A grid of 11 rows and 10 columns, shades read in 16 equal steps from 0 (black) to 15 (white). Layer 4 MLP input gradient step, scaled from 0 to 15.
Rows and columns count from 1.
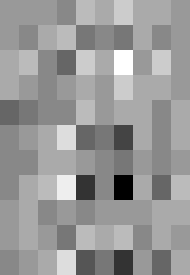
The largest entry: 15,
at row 3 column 7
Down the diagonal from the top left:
9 8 8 9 11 7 7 10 10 9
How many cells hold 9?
27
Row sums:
97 87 102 96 87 85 86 81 91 94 80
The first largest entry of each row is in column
7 4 7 7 5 4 3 4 2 5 4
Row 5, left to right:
6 7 8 8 11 9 10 10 8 10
